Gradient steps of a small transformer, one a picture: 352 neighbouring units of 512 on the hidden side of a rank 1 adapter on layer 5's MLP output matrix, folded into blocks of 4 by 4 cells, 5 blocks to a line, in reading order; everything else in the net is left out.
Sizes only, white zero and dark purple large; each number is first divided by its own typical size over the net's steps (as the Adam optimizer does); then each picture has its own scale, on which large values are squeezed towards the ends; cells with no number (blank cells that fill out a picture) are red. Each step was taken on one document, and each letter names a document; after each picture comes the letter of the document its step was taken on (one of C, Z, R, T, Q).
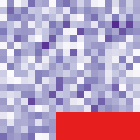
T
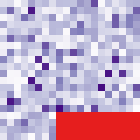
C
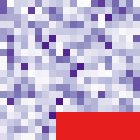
T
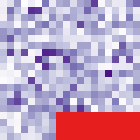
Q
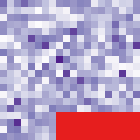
Q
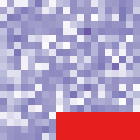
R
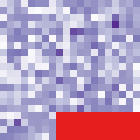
T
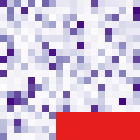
C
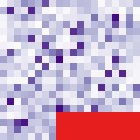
C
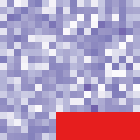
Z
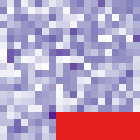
T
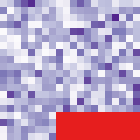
Q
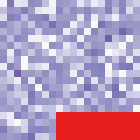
Z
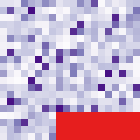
C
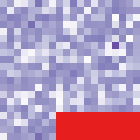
R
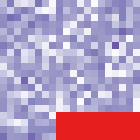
R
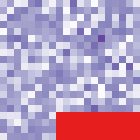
Z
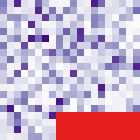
R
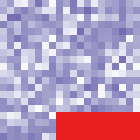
R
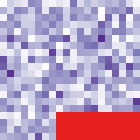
Z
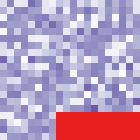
Z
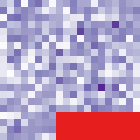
T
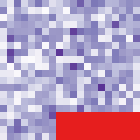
T
